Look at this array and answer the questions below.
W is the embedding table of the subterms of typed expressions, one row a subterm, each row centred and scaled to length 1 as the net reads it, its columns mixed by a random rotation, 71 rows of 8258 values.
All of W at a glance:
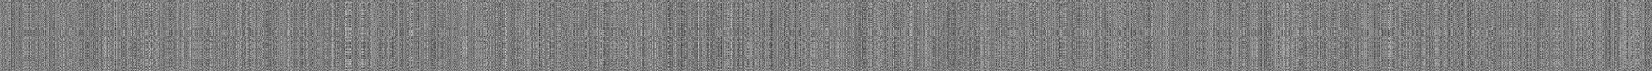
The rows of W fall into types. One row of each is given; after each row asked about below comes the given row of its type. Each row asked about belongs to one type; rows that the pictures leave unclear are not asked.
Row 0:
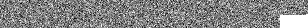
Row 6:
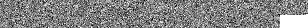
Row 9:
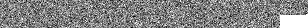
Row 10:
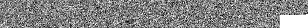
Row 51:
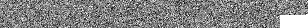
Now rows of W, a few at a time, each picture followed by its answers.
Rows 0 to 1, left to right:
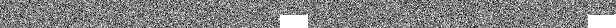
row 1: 9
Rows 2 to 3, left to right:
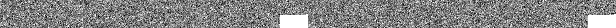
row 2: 6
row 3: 10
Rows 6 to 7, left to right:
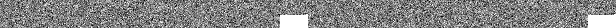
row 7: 9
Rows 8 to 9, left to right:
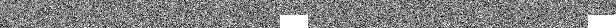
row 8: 51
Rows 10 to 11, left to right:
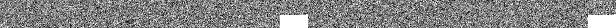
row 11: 6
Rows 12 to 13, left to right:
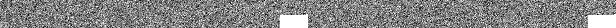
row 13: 51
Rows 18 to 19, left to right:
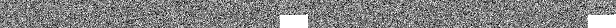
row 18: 51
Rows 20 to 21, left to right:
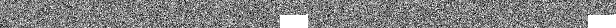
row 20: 51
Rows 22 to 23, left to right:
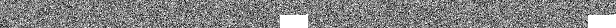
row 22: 51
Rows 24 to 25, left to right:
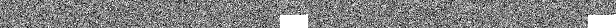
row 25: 6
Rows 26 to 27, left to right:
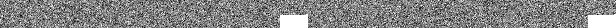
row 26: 0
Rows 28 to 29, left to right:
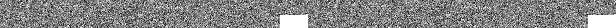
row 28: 6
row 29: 6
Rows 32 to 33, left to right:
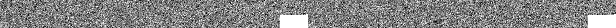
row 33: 10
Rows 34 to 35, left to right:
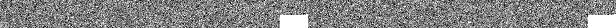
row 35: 6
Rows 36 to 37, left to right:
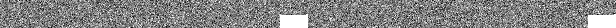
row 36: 9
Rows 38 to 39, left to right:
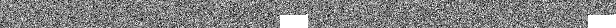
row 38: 51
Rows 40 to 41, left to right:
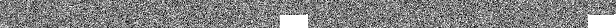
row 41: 9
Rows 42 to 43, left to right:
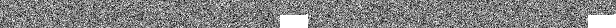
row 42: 51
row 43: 0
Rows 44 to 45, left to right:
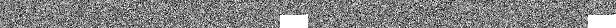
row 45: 6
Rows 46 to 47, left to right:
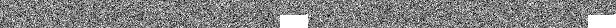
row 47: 0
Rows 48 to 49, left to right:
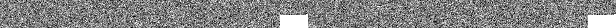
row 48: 9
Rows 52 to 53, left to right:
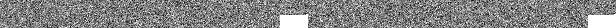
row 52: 9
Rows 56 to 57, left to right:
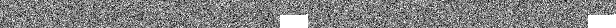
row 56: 51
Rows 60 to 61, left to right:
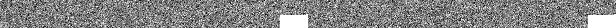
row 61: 6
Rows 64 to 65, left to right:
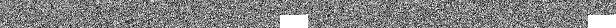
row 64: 10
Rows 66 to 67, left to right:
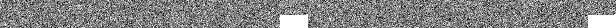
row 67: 51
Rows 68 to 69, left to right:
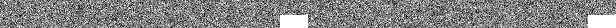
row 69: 6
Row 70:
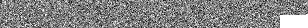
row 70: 10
